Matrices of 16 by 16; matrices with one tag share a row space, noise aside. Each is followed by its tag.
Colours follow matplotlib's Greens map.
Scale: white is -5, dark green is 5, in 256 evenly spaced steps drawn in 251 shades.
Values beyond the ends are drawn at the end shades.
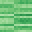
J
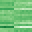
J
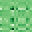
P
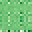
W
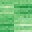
J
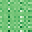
W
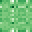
P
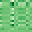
P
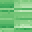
J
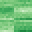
J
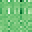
W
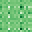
W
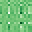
W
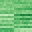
J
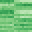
J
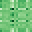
P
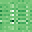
P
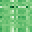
P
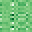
P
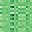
P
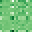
P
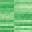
J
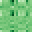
P
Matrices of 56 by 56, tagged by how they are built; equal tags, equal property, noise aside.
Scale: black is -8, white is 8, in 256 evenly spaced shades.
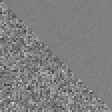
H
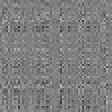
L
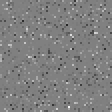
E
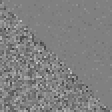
H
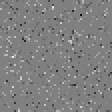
E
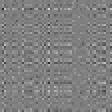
L
